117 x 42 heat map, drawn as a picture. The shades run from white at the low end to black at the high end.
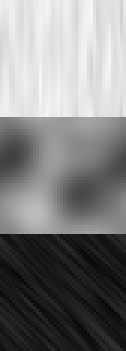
It is made of 3 by 1 panels. Panel 1,1: very low, streaked downward, faint in contrast. Panel 2,1: middling, smooth, strong in contrast. Panel 3,1: very high, slanting down to the right, faint in contrast.
